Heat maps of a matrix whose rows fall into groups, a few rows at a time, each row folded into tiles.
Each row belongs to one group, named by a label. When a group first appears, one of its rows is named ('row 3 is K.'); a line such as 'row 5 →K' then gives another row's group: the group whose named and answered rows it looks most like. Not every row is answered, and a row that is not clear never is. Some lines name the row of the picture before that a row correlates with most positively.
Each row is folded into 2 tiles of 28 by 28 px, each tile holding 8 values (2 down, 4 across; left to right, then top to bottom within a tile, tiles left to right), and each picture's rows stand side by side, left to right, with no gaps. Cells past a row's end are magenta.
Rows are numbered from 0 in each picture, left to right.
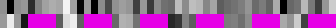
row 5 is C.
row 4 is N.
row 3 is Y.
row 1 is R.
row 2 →R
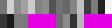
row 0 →Y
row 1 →N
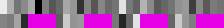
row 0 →R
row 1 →R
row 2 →Y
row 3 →R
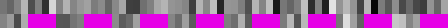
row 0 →N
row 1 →Y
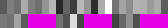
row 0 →C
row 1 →C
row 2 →Y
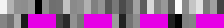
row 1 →Y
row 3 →Y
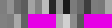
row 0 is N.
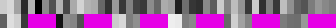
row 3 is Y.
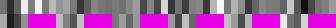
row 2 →N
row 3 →C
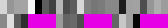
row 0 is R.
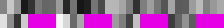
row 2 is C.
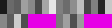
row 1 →N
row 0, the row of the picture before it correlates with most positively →3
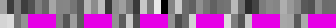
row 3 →Y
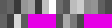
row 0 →C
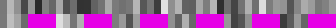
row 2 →N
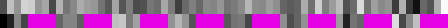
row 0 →Y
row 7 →C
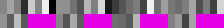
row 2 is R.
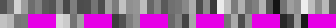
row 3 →N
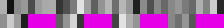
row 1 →C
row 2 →R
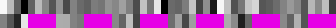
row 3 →N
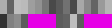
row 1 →C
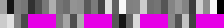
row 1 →N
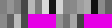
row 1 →R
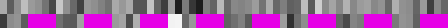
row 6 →Y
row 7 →R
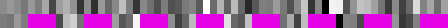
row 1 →R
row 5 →N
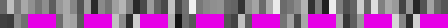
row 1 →R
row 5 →N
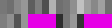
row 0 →N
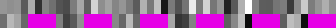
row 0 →R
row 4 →C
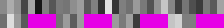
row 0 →R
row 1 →N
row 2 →C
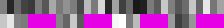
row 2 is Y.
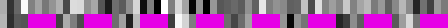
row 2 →N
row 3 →R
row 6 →Y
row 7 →R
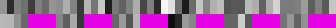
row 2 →N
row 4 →C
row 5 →N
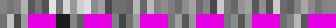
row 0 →N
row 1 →Y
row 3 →N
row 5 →C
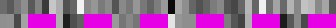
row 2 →C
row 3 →C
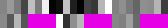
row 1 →C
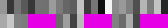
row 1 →N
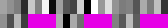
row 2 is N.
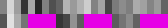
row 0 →R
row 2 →Y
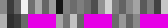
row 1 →C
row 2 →N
